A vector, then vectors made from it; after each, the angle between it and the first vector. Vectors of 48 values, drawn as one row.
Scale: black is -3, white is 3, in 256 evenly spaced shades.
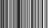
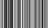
orthogonal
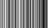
partly opposed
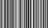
partly opposed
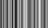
orthogonal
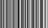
partly aligned
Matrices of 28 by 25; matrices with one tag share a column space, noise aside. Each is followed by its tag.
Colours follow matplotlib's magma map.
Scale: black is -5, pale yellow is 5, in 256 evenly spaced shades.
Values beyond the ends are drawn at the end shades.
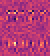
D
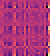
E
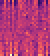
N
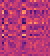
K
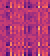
E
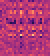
K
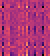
E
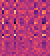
K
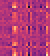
E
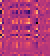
K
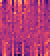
N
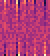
N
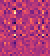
K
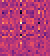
K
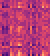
E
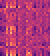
E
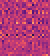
K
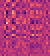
K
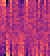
N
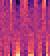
N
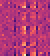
E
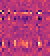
D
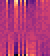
N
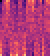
N
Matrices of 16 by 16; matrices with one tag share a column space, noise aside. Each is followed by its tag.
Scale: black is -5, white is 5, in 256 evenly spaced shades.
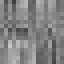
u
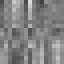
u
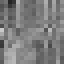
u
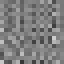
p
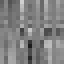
u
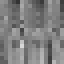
u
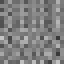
p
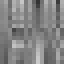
u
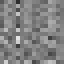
p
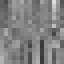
u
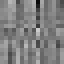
u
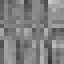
u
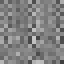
p
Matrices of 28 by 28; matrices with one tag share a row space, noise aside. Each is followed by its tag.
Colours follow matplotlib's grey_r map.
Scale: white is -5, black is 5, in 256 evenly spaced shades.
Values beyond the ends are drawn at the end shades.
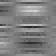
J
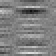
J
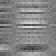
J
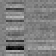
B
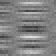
J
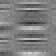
J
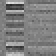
B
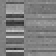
B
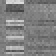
B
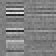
B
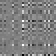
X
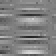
J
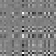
X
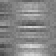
J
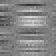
J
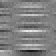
J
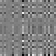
X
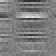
J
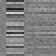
B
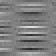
J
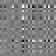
X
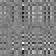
X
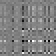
X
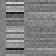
B
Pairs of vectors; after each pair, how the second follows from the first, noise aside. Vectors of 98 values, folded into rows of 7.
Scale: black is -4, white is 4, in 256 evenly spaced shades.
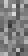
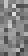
sign-scrambled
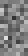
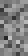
sign-scrambled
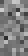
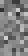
negated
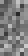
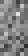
negated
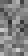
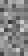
sign-scrambled
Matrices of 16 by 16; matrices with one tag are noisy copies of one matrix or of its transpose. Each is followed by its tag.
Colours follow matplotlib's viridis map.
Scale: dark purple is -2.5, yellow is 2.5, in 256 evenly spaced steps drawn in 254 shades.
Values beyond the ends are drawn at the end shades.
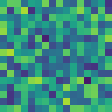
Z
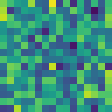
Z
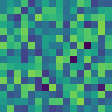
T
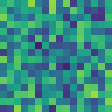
Z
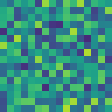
T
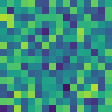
Z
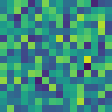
T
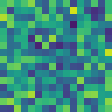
Z
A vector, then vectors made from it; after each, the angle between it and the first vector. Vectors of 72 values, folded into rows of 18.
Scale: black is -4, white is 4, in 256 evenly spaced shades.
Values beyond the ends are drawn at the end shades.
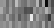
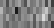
partly aligned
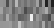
nearly parallel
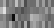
partly aligned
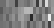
nearly opposite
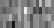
partly opposed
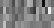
orthogonal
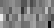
orthogonal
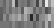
nearly opposite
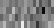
orthogonal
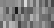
partly aligned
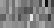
nearly parallel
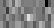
partly aligned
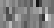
orthogonal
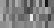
nearly parallel
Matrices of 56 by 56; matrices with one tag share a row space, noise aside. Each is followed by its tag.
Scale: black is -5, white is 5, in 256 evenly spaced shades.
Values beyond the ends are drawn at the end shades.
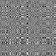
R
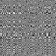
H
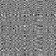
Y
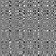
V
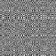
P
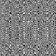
V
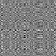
Y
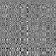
R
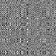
R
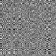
H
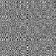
R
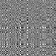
R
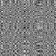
Y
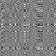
Y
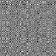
R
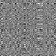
Y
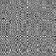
R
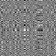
Y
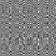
V
